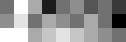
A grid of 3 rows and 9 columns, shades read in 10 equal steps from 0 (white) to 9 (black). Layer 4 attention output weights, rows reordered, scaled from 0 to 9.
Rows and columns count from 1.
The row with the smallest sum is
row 3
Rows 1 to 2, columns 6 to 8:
4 6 5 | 5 3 5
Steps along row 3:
same up down down up up up up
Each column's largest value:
5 1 5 8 5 5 6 5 9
